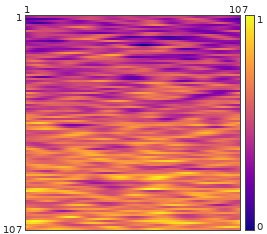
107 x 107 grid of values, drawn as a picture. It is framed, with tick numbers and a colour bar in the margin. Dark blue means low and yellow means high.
Histogram: bell-shaped. Ninth with the lowest average: top right. Slope: up to the bottom. Grain: streaks across.
